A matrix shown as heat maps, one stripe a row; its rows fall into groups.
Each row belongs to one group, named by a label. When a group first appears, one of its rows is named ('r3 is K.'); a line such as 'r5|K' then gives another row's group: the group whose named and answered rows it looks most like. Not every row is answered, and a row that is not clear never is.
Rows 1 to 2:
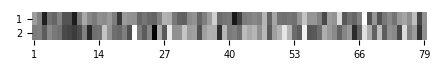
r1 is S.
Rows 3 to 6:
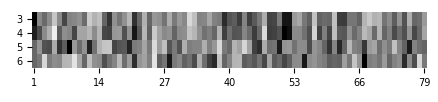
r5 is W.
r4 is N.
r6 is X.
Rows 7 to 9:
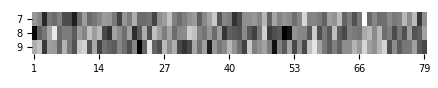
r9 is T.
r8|N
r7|S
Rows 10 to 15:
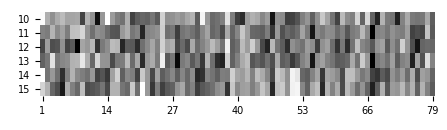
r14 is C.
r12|W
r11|X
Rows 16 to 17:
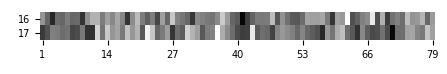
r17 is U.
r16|S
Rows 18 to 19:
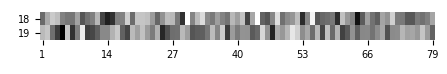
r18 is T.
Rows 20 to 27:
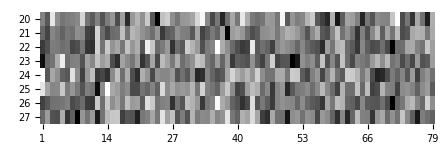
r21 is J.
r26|U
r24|C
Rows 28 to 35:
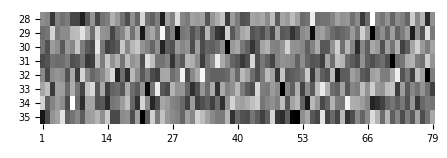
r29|X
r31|U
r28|S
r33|T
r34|C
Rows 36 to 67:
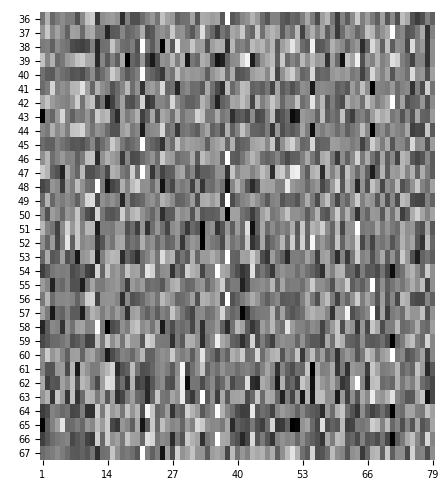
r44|X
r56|W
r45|S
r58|J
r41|X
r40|S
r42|T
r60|T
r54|U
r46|W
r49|W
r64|U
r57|S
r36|W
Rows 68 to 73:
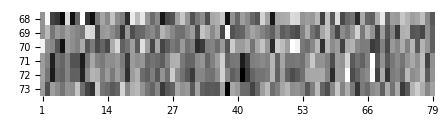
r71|S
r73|J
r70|C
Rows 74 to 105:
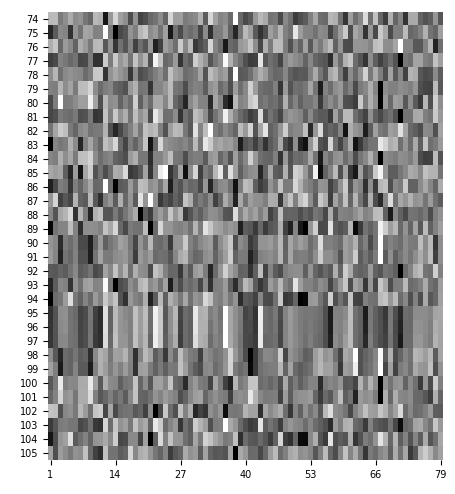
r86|J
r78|W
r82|T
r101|X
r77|U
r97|U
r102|T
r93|J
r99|S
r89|N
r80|X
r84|X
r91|S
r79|X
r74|W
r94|N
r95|U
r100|X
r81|U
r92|U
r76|T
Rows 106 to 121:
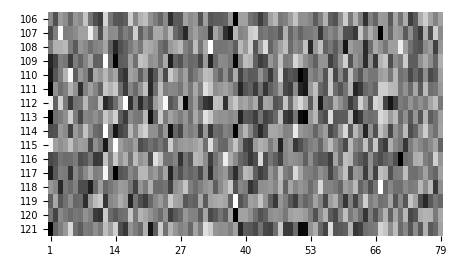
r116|U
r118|S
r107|X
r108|T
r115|W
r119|W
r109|J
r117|J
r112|C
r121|N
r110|N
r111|N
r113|N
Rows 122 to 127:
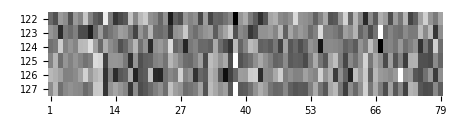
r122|J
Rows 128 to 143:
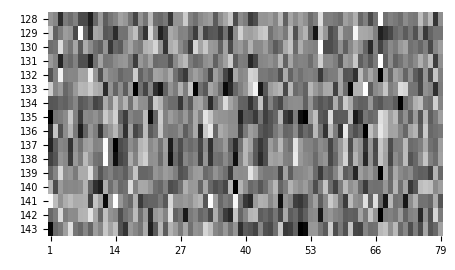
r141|W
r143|N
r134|U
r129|C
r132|X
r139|X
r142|X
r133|T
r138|J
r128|S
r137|J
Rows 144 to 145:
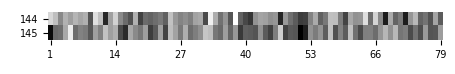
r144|W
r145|N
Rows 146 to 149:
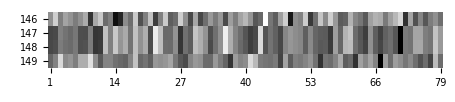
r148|U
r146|T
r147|U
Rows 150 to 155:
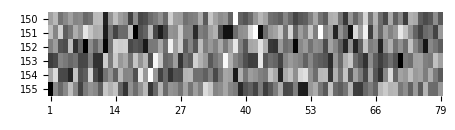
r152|W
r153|U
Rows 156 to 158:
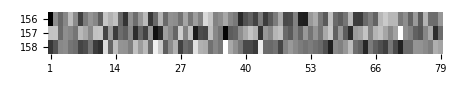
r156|N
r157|T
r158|U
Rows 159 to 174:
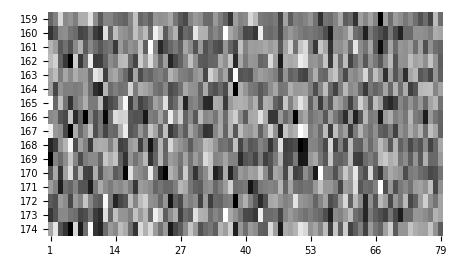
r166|W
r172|J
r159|X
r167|C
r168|N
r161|C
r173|U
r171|S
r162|C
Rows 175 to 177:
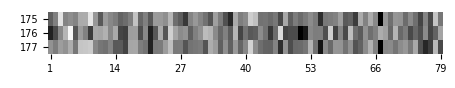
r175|X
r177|X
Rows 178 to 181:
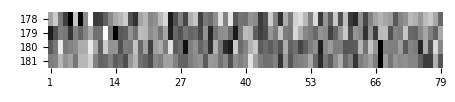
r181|X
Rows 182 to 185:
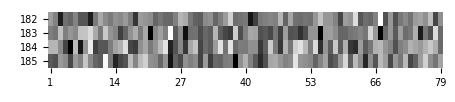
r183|X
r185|J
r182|S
